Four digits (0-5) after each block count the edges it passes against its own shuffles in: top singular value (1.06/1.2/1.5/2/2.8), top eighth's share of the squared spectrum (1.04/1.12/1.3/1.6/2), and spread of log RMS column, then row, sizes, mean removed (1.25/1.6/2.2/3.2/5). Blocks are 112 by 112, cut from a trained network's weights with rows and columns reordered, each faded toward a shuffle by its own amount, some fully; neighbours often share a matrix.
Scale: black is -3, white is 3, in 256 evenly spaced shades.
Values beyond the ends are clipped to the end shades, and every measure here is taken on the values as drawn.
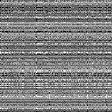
5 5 3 4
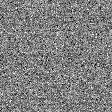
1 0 0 0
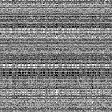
5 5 3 4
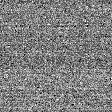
3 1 0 0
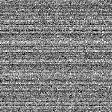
5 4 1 3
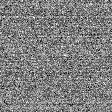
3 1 0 0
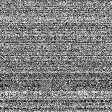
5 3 1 2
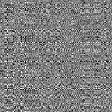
5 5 3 4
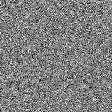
4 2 1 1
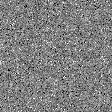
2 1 0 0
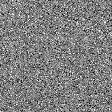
3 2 0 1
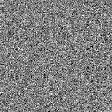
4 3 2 1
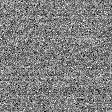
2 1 0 0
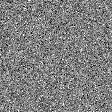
1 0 0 0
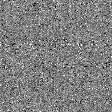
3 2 0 2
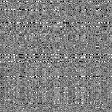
4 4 1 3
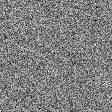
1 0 0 0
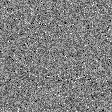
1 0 0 0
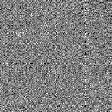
4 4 2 2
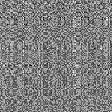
5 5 1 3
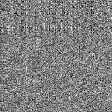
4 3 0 2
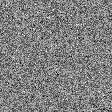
0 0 0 0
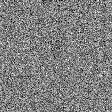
2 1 0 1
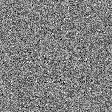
2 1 0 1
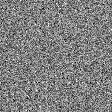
2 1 0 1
